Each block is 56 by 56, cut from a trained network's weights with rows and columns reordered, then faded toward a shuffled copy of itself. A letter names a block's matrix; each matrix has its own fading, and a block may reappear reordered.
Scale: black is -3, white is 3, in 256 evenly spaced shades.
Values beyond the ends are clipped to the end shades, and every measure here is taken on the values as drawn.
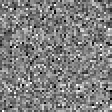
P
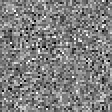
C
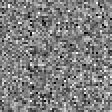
C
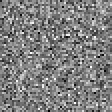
P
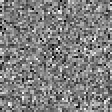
P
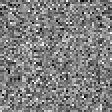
P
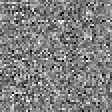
P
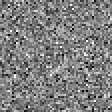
P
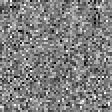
P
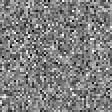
P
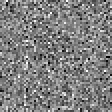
C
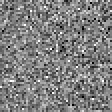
C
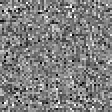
P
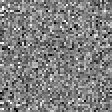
P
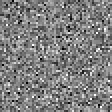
C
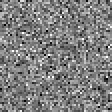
C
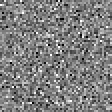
C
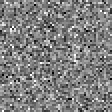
P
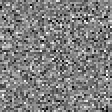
P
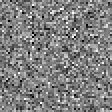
C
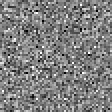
P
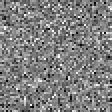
C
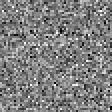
P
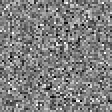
P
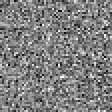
P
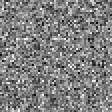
P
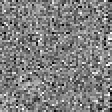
P
